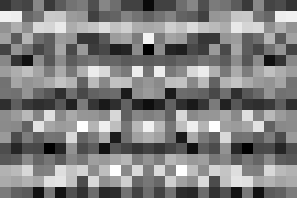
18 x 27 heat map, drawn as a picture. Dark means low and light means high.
The ninth with the lowest average is the top middle. The left and right halves mirror each other. There is no seam. Horizontal stripes repeat 4 times down the table.
